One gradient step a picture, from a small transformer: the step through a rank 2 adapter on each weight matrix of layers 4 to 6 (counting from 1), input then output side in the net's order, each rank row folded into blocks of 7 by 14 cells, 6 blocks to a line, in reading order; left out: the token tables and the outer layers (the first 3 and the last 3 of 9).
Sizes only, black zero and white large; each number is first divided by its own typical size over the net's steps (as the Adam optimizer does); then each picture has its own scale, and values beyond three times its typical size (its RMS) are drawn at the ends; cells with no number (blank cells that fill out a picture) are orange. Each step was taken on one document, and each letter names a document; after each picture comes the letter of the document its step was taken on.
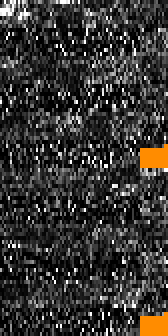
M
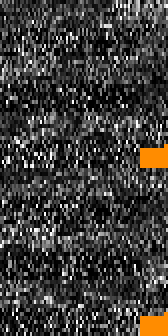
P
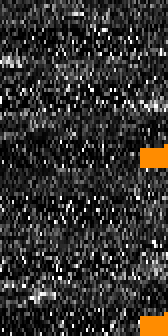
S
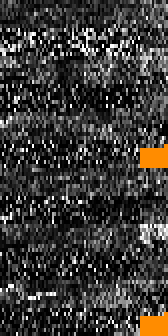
P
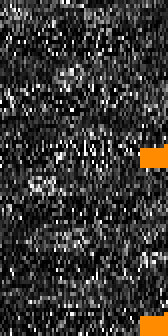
S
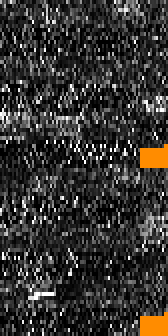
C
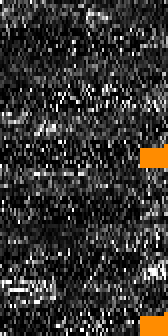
M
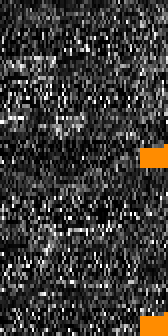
C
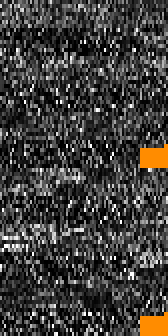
M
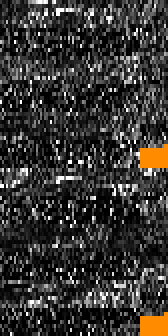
M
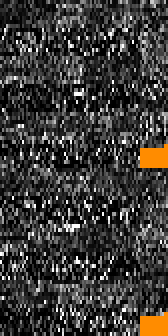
P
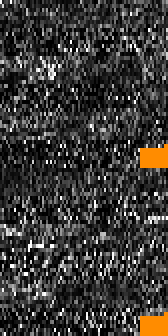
C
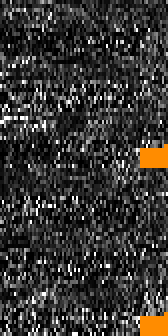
C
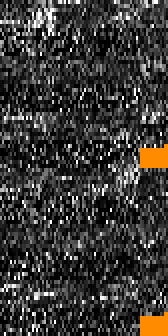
C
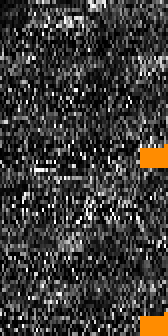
C
